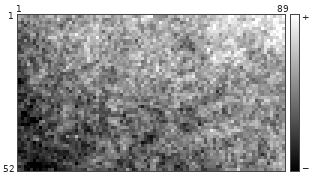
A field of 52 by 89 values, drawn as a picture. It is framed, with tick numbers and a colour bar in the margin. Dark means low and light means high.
Stripes: none. Slope: up to the top right. Ninth with the lowest average: bottom left. Ninth with the highest average: top right.
